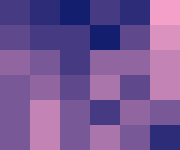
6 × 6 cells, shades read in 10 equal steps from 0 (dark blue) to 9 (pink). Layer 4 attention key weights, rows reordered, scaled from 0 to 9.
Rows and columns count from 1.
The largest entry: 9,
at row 1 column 6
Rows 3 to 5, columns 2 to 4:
4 2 5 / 5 3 6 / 7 4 2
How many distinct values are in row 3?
4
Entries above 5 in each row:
1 1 1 2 1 2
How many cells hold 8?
1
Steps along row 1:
down down up down up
